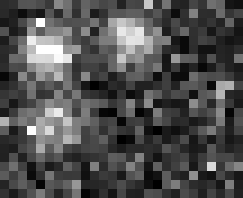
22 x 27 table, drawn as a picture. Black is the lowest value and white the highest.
Mirror symmetry: none. Histogram: skewed, a long tail of high values. Bumps: three. Odd rows or columns: none. Average level on the scale: 30%.
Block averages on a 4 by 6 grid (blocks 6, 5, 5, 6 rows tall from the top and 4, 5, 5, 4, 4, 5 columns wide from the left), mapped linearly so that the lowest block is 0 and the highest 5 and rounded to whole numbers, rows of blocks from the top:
1 4 3 5 0 0 | 2 4 1 2 1 1 | 2 5 1 1 0 1 | 1 2 0 0 1 1
